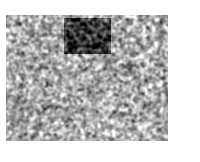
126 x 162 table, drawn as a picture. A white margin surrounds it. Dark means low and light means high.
Ninth with the lowest average: top middle. Stripes: none. Grain: blotchy. Odd patch: lower, in the top middle.
